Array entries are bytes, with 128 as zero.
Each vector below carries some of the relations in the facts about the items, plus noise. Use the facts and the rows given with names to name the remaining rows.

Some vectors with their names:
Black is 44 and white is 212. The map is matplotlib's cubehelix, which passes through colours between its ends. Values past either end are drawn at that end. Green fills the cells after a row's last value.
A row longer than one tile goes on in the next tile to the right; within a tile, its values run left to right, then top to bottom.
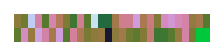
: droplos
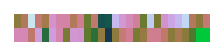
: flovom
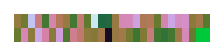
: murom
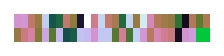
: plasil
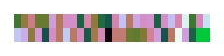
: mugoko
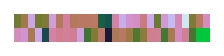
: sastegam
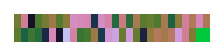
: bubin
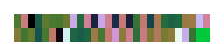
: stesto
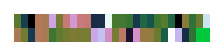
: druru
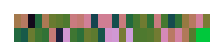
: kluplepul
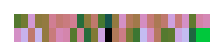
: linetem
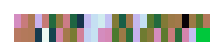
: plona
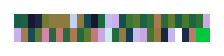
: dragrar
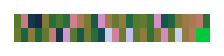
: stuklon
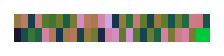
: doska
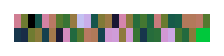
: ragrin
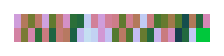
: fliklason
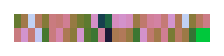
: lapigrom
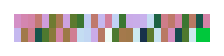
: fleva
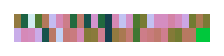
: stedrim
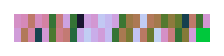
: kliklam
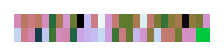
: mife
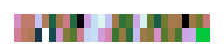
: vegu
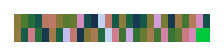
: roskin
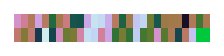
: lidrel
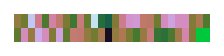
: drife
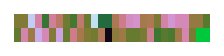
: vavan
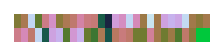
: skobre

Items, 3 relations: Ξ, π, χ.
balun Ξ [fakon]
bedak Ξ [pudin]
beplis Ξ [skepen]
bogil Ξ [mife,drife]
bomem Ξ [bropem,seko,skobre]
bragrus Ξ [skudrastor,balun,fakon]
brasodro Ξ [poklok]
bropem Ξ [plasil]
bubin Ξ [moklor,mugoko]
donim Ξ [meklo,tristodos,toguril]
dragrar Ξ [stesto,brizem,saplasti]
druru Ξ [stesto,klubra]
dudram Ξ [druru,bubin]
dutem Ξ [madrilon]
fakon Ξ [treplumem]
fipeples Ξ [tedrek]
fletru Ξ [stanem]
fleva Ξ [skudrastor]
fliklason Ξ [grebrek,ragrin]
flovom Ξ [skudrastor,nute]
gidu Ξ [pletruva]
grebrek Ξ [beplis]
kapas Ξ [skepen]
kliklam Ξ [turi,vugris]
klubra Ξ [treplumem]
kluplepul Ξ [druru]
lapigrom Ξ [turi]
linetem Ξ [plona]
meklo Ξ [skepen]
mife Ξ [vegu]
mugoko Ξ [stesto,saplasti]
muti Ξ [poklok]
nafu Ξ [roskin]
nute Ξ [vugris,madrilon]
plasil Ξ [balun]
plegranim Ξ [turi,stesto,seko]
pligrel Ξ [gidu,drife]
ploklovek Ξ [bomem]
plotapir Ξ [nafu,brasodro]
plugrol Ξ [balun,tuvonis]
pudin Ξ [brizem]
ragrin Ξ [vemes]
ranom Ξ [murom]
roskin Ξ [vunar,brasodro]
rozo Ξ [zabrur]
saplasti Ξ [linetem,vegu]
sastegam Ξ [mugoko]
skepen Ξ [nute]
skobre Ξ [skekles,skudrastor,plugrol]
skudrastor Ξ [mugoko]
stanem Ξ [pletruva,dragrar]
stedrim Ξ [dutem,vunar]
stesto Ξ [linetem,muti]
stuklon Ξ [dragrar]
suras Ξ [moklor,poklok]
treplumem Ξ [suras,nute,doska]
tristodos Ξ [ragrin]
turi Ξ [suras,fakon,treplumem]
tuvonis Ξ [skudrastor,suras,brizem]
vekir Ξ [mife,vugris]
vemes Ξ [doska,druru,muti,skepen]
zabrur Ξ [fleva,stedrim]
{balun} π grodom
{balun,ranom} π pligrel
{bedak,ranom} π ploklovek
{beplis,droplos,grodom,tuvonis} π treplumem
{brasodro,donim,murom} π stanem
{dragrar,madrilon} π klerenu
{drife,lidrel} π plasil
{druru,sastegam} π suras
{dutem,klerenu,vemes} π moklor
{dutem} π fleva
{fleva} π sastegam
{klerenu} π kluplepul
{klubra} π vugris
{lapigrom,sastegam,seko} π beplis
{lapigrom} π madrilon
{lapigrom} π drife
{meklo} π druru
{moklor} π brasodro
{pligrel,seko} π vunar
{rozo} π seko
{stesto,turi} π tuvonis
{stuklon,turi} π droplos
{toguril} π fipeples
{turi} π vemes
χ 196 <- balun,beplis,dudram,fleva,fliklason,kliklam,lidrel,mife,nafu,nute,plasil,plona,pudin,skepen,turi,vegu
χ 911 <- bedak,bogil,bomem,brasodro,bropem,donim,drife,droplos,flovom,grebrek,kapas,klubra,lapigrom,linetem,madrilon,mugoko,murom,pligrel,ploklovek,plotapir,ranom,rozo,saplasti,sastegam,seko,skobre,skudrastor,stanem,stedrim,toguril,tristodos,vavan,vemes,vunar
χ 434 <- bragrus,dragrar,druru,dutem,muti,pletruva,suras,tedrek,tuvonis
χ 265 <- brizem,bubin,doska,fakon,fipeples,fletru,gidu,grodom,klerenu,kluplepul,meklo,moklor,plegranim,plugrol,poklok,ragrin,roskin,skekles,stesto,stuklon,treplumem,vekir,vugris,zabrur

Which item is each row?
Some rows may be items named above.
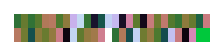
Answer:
tuvonis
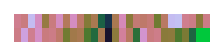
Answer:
kapas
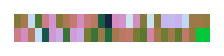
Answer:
skobre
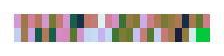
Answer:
nafu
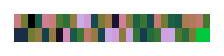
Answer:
ragrin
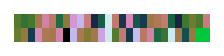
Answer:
bragrus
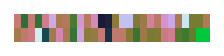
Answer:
tristodos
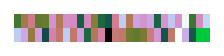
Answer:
mugoko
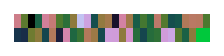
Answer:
ragrin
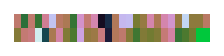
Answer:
tristodos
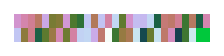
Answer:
fleva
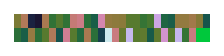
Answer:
gidu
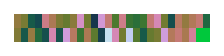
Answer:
zabrur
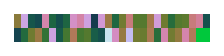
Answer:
plugrol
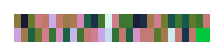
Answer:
dutem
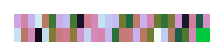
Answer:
nute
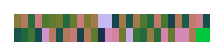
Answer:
vugris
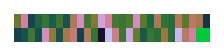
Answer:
brizem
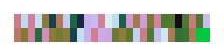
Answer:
turi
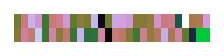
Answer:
klubra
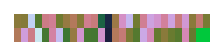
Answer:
bropem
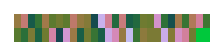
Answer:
vekir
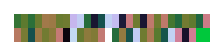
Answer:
tuvonis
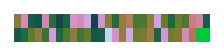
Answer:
plugrol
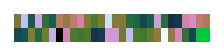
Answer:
treplumem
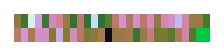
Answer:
madrilon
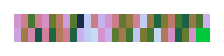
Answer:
dudram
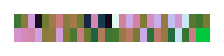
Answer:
stanem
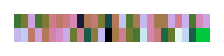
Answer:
saplasti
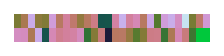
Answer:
sastegam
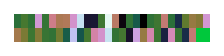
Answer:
suras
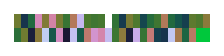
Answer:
tedrek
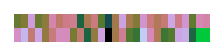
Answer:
linetem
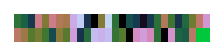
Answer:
muti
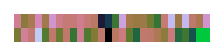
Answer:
vemes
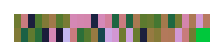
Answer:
bubin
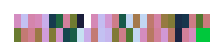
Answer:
balun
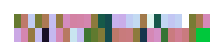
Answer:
skudrastor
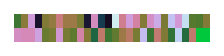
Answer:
stanem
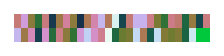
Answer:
pudin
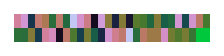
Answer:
meklo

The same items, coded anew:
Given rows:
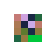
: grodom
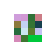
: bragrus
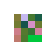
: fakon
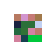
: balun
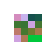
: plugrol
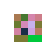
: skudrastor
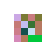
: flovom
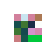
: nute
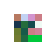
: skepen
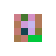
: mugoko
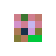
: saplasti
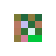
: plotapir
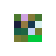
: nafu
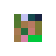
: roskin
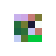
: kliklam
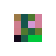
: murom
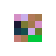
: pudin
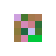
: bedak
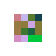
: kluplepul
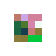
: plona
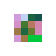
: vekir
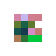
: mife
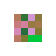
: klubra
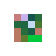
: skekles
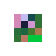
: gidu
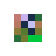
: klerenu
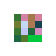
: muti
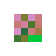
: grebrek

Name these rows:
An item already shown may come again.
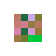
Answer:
klubra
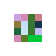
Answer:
bragrus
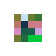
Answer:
vugris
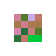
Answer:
tristodos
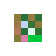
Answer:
plotapir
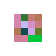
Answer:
sastegam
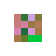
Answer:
klubra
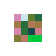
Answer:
meklo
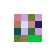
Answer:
dragrar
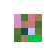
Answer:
stanem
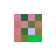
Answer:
lapigrom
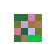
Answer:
brasodro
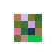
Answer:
ragrin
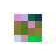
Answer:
plegranim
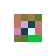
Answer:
stedrim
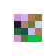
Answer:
fleva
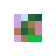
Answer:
vekir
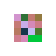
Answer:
sastegam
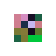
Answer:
fipeples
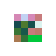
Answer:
beplis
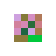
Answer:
kapas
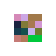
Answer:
pudin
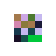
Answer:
pletruva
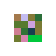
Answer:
ragrin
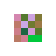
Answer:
vemes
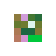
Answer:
stesto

